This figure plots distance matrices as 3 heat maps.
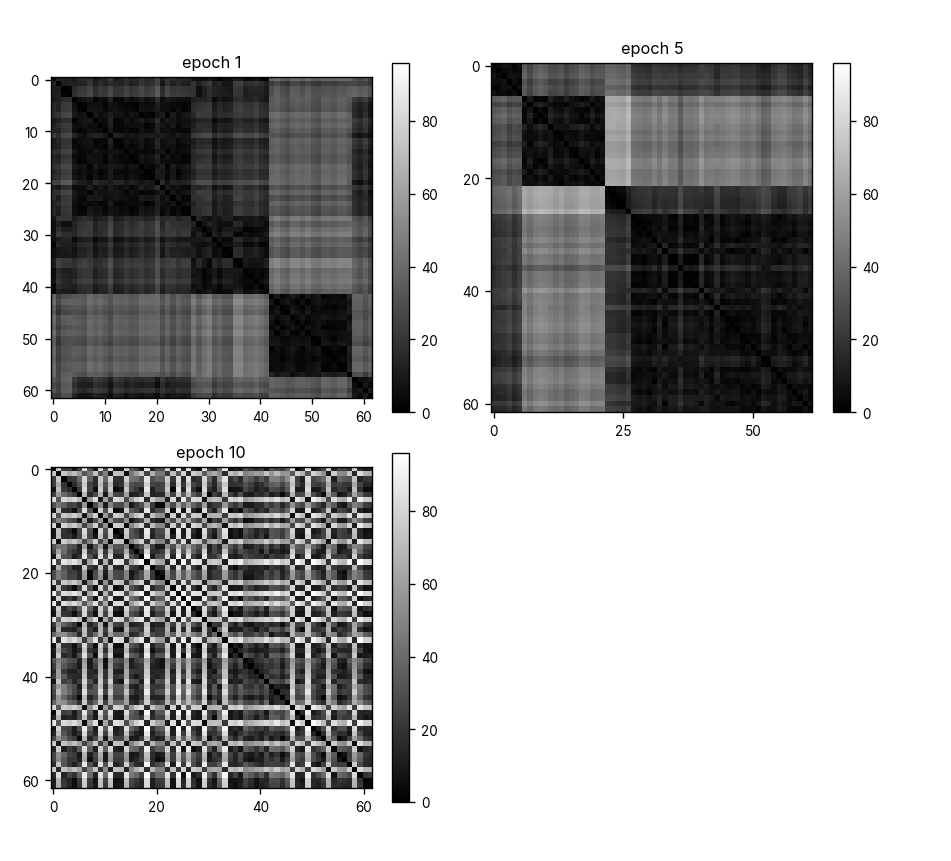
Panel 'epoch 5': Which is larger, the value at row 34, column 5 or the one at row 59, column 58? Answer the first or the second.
the first
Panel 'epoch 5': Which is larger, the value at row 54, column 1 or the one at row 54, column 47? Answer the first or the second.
the first
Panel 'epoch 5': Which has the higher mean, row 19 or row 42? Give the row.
19
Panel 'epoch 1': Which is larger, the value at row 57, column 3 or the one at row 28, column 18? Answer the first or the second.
the first
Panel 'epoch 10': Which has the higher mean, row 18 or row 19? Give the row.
18
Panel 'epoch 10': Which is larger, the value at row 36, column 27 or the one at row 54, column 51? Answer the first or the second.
the second
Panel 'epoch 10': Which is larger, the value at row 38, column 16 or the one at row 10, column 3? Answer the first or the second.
the second
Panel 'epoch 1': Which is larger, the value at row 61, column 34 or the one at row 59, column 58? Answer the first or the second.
the first
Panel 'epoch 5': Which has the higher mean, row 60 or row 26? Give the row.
26
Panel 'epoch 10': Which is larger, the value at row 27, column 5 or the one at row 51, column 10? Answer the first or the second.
the first
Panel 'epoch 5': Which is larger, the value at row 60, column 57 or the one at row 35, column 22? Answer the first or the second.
the second
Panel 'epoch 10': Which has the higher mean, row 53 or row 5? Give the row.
53
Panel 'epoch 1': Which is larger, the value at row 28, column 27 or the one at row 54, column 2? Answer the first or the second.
the second
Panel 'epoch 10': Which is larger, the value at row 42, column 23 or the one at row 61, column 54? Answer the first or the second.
the first
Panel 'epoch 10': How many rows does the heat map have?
62
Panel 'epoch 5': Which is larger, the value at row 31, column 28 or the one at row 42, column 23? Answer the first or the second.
the second
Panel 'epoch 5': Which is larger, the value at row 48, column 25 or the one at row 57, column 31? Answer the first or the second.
the first
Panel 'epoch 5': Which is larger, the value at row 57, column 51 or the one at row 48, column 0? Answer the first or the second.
the second
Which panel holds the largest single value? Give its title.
epoch 10
